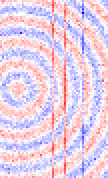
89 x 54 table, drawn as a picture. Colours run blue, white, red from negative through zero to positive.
Average level on the scale: 50%. Odd lines: columns 27, 33 and 42. Rings: centred on the middle left.
